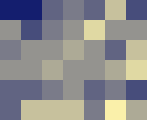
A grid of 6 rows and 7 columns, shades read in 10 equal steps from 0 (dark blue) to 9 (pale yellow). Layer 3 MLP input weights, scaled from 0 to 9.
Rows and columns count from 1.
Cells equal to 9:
1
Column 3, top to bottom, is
3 4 5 6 4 7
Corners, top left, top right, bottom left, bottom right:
0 2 3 6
